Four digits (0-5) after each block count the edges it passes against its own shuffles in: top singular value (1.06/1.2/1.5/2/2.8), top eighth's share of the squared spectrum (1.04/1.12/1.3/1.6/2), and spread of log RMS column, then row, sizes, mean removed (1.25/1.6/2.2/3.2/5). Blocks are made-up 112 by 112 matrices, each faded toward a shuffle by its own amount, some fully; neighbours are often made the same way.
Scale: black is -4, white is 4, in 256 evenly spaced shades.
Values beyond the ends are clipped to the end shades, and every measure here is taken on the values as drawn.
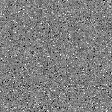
3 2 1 1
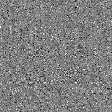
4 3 1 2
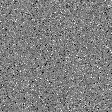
0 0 0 0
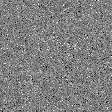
3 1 0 0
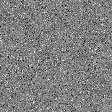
2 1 0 0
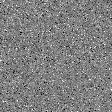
1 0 0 0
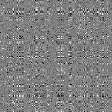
5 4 3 3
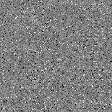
3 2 1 1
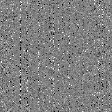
2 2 3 0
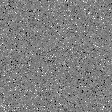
0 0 0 0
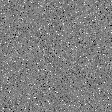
0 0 0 0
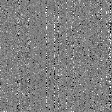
2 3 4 0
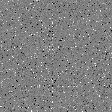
2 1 1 0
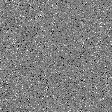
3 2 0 0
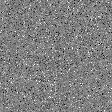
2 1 0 0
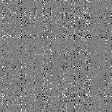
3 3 4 3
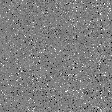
1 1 1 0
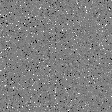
1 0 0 0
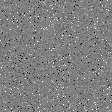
1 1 0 0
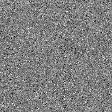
0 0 2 0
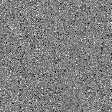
1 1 2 0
